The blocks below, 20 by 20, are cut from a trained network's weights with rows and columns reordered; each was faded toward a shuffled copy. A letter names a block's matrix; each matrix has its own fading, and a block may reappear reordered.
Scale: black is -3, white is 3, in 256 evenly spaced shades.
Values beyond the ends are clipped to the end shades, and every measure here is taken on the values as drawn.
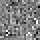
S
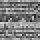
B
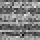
B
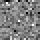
S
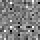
S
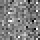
S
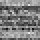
B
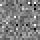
S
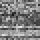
B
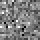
S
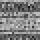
B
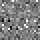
S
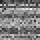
B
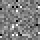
S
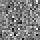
S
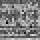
B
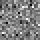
S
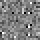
S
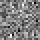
S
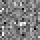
S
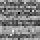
B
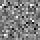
S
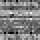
B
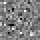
S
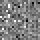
S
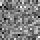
S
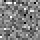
S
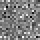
S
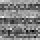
B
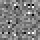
S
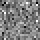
S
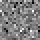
S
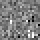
S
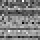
B
